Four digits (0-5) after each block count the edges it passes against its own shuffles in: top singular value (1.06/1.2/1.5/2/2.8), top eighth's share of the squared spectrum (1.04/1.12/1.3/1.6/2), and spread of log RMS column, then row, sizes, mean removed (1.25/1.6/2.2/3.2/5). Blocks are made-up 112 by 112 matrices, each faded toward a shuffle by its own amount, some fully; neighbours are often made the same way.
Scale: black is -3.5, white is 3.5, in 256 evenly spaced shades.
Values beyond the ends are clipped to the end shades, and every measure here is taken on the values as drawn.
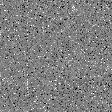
3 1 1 0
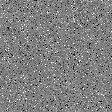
2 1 0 0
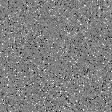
2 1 0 0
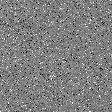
2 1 0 0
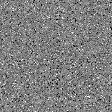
3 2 1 1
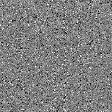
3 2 2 0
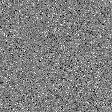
1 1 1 0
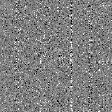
3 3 3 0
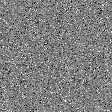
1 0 0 0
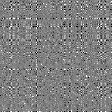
5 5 3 3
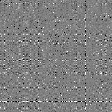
5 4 2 3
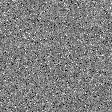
0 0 0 0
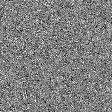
1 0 0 0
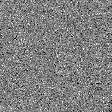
3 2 1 0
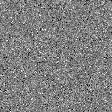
3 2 0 1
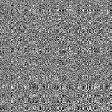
5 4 3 3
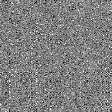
4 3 2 2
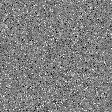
0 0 0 0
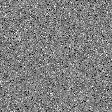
0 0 1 0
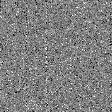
1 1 2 0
